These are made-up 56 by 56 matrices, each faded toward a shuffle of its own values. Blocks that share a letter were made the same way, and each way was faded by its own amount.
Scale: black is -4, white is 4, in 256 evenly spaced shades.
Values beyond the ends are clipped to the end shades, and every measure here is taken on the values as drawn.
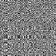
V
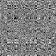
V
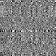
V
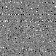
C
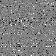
C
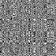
V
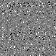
C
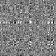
V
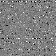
C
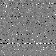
C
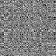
V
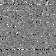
C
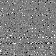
C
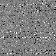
C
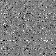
C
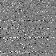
C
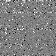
C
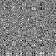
V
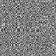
V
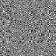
V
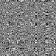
V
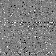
C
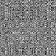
V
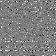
C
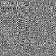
V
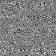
C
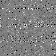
C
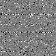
C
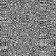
V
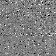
C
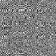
V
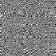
V
